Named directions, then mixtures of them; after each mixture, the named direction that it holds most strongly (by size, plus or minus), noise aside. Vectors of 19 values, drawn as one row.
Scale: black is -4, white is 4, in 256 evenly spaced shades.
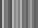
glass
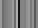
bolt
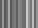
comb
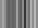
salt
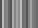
glass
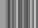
salt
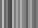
glass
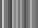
glass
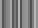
glass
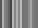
glass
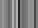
bolt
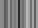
bolt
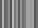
glass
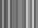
comb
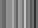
salt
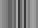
salt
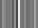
bolt
